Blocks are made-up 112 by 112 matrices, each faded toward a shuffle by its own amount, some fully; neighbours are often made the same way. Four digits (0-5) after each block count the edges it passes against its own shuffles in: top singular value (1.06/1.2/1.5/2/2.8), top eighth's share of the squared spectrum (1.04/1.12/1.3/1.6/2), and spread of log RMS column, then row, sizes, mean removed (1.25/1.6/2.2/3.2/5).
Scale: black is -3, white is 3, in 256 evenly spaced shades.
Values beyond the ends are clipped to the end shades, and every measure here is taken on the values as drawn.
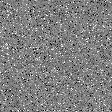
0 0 0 1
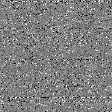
2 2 0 2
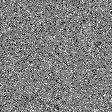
0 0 0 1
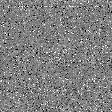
1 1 0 1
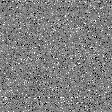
1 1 0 2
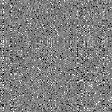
4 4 3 2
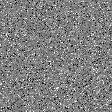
2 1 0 0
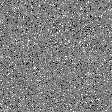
2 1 0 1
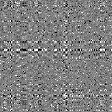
5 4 3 3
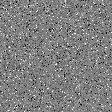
2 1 0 0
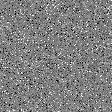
2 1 0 0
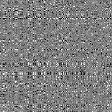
5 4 3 3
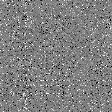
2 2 2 2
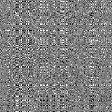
5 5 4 3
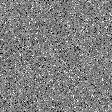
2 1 0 0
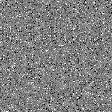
3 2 0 1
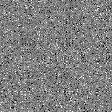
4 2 1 1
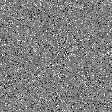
3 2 1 1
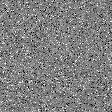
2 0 0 0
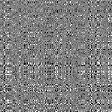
5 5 4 4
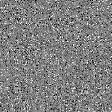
4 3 1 1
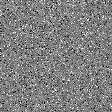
3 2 1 0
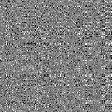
5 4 3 3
